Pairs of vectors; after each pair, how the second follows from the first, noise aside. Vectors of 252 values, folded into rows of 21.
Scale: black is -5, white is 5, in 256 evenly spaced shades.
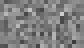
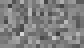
reversed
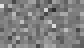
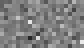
reversed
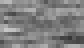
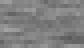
shrunk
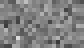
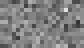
reversed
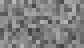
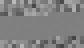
partly zeroed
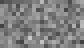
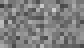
reversed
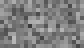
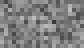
reversed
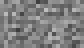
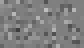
partly zeroed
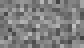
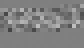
partly zeroed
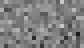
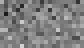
reversed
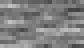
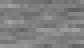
shrunk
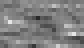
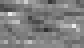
reversed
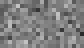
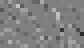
partly zeroed
